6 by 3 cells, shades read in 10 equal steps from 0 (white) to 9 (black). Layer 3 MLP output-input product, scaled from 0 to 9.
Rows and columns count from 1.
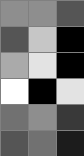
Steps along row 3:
down up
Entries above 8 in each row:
0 1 1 1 0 0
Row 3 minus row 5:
-2 -3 2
